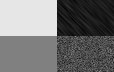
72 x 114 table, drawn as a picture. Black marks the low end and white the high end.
It is made of 2 by 2 panels. Panel 1,1: very high, flat. Panel 1,2: very low, slanting down to the right, faint in contrast. Panel 2,1: middling, flat. Panel 2,2: low, fine-grained.
